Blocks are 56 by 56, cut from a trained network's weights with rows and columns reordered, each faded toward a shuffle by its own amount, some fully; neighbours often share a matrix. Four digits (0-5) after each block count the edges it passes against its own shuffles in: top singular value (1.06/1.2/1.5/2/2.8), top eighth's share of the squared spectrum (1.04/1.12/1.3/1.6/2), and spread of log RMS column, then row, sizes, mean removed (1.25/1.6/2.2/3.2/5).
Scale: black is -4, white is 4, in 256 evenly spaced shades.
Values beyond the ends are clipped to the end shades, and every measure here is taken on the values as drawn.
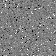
1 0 0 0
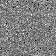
0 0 0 0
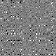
3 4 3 2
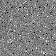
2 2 0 1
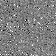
2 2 0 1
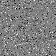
0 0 0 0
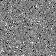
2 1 0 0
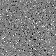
0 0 0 0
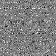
3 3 0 2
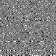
3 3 0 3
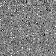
2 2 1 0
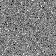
0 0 0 0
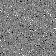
0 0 0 0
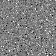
1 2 1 0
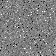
0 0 0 0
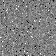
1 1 0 0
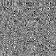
3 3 2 1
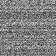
3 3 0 0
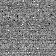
2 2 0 0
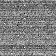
4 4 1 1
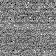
2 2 0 0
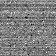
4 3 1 1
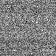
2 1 0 0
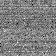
3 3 0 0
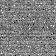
3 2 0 0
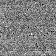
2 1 0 0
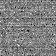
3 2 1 0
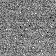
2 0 0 0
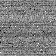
3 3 1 0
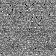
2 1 0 0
